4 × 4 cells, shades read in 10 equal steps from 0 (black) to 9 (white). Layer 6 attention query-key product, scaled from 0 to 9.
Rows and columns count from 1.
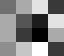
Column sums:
21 18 18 18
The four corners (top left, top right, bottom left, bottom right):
4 2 5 2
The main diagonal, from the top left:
4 3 0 2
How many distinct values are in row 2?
4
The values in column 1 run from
4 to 6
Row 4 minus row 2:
-1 4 8 -6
